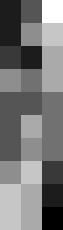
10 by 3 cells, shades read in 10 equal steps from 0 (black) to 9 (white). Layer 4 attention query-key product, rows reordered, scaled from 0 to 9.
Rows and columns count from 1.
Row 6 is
3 6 4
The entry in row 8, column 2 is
7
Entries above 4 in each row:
1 2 1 2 0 1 1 2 2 2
